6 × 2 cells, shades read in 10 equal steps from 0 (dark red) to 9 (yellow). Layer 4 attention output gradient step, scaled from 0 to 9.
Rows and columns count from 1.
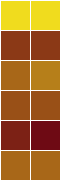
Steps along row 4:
same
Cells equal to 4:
3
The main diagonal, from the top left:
9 2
